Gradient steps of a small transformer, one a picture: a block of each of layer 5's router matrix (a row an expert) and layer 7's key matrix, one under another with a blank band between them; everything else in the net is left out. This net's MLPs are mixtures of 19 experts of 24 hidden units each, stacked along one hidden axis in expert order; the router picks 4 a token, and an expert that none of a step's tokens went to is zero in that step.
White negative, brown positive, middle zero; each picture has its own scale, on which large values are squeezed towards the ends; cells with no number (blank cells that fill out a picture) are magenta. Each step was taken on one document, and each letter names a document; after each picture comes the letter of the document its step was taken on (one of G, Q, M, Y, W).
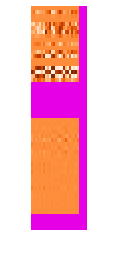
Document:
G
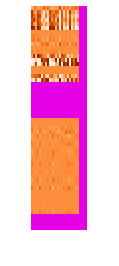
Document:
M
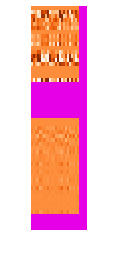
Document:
M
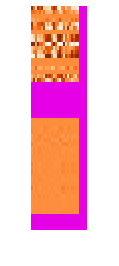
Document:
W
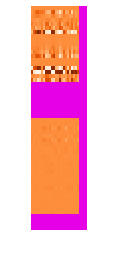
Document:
G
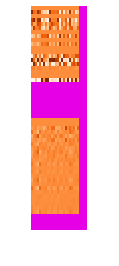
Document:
M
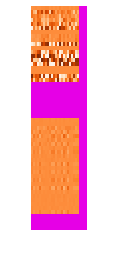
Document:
M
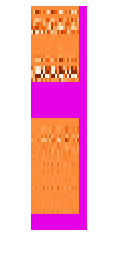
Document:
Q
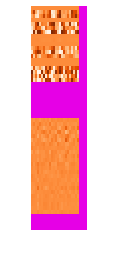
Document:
G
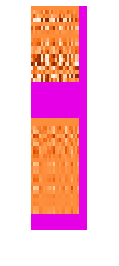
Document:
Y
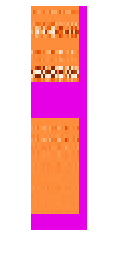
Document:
Q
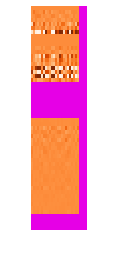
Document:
Q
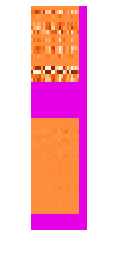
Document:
G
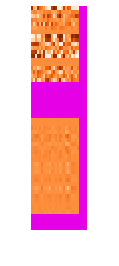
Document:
W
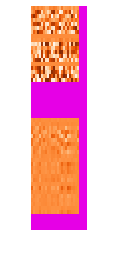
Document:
Y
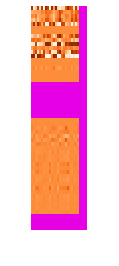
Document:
W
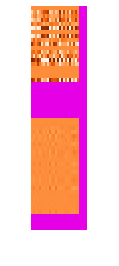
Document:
M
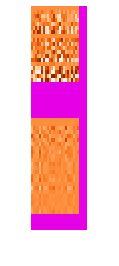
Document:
Y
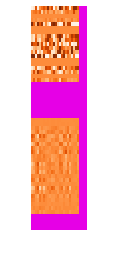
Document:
W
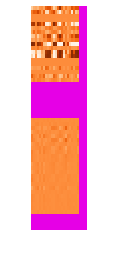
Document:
W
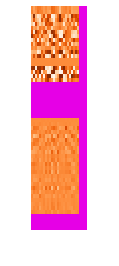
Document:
Y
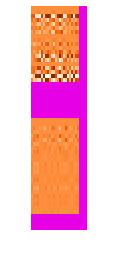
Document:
Y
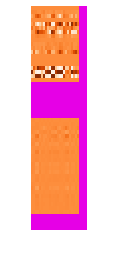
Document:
G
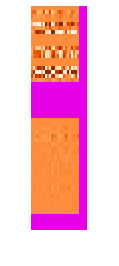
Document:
G
